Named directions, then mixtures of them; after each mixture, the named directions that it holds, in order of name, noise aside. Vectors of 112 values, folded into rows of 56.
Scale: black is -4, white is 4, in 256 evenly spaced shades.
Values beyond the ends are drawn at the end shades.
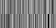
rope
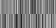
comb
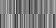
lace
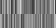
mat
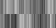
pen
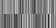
comb, pen, rope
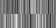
comb, pen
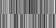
lace, mat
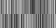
comb, mat, pen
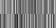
comb, lace, rope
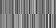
comb, rope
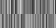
mat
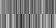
comb, pen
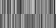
mat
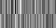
comb, lace, mat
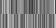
lace, mat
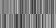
comb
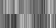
pen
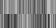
pen, rope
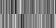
mat, pen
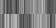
pen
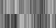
pen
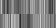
mat, pen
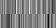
lace, rope
